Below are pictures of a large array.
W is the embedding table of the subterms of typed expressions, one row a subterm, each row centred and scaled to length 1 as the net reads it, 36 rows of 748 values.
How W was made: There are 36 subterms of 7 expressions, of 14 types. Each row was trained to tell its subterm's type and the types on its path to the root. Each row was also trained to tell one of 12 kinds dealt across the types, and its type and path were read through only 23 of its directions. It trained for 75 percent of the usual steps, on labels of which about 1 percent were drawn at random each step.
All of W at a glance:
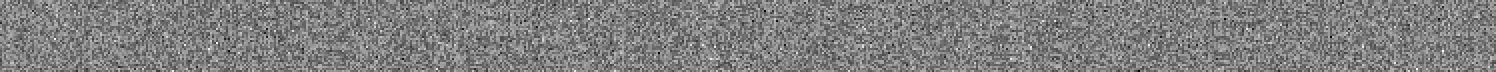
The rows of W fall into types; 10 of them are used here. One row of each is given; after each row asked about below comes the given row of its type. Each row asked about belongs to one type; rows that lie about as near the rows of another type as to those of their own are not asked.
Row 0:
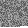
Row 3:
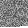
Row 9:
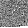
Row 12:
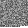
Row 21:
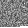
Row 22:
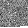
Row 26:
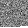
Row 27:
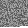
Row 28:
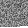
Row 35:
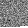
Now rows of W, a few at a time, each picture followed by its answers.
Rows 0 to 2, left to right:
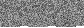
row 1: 0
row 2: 12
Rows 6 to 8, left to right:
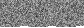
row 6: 35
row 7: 26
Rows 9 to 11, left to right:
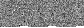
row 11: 26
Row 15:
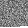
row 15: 9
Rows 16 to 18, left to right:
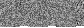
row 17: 3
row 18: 27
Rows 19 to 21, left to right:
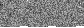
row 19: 27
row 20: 12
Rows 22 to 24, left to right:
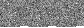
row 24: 35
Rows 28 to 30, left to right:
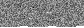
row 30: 35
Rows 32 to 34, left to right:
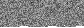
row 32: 27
